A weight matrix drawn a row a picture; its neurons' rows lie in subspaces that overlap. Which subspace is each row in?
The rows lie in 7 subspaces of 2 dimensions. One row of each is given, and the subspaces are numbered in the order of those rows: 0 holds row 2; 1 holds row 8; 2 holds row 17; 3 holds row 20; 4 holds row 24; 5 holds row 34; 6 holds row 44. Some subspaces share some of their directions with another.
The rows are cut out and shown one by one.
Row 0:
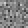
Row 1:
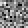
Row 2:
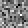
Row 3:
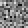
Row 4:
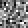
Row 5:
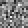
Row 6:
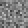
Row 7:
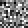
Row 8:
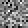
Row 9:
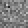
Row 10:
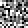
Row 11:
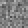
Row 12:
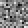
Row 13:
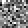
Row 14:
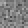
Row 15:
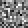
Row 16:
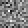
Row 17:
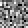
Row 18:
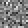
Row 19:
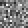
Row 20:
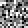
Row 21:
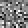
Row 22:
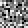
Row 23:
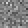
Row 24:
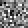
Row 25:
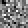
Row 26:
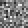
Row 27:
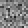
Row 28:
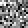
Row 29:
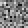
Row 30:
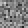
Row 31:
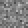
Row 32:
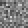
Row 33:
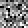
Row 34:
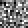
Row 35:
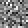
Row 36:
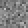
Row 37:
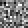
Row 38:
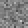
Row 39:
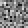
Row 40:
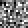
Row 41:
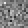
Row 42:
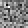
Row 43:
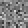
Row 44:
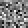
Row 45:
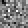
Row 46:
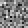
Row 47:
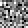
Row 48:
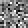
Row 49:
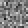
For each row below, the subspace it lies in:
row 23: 1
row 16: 1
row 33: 5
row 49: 1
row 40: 5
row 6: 6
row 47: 2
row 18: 1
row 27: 5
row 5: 3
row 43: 6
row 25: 2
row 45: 2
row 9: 3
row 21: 6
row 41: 4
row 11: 3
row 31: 4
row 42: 3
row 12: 4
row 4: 5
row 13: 2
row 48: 6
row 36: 5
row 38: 4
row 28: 0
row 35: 1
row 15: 0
